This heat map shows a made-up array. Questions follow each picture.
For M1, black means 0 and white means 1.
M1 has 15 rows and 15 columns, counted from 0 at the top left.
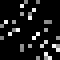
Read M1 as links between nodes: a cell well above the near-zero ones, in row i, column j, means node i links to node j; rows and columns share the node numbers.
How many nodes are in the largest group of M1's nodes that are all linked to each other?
2
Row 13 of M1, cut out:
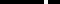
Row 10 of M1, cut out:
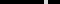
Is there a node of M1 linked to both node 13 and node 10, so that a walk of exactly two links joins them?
yes
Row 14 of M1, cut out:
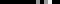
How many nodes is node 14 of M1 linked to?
3
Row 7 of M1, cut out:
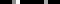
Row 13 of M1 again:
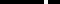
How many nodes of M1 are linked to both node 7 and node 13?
1
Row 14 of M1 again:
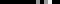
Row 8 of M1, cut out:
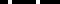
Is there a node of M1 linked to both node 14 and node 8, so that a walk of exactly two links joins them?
yes
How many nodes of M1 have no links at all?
0
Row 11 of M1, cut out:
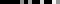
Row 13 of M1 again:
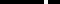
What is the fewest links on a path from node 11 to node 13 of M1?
1
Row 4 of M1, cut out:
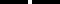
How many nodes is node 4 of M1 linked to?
1
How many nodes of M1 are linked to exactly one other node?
6
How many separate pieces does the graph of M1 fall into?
1
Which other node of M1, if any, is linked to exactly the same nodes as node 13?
node 10
